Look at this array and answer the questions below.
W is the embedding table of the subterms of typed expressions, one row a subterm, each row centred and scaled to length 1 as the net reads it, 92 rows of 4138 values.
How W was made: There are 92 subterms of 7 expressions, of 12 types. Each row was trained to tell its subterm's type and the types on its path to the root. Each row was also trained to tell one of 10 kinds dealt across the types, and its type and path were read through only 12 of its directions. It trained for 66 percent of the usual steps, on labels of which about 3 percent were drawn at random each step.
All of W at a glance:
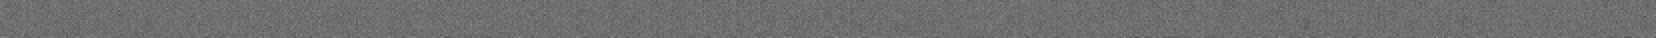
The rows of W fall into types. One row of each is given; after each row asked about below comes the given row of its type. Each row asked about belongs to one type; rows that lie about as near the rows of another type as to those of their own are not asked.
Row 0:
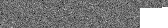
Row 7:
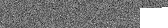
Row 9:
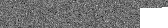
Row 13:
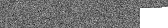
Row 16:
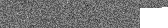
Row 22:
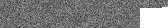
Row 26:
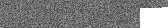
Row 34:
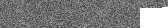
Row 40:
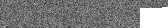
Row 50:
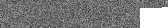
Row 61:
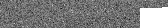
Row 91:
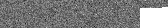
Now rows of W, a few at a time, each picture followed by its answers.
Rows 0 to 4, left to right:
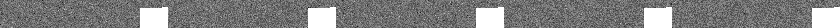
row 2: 91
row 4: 26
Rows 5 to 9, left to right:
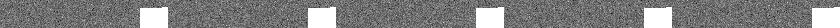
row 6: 26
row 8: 13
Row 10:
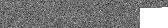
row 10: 26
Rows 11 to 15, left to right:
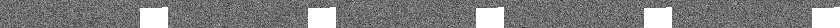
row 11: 0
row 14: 22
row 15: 22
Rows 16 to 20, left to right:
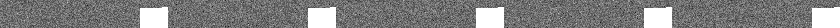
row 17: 26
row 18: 61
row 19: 13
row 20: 40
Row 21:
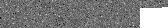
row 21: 7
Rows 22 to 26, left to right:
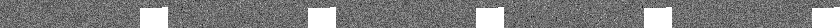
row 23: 40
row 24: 13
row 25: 22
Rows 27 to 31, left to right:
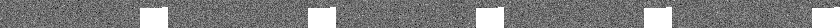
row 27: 91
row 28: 91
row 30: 91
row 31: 16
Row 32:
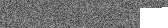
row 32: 22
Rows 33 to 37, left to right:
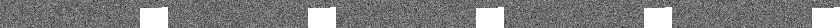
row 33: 26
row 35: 7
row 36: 22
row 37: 40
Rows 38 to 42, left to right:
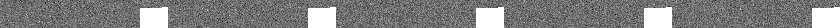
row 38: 16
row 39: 16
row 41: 9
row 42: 26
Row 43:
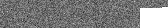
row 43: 22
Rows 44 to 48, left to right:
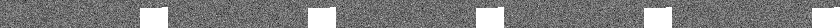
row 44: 9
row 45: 7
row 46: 26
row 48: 16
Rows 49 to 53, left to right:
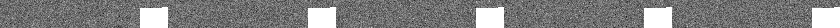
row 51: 34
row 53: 34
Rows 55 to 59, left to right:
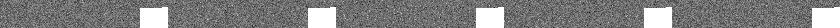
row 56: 16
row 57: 34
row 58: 7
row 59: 40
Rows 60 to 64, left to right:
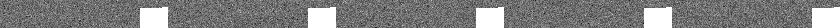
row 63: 13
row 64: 61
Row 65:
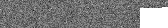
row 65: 40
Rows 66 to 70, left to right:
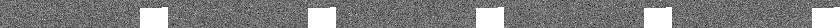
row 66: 61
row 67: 13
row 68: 22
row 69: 61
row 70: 13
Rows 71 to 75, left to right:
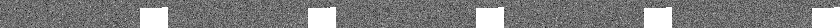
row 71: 40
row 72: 16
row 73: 0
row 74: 61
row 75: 16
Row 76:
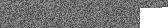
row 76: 26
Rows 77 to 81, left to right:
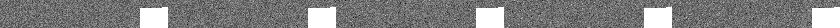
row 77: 22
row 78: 16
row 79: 61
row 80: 34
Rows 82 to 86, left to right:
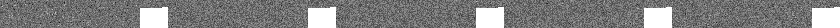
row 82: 13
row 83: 50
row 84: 34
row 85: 7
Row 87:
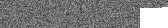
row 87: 9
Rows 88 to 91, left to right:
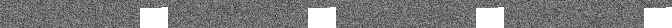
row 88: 9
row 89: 7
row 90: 50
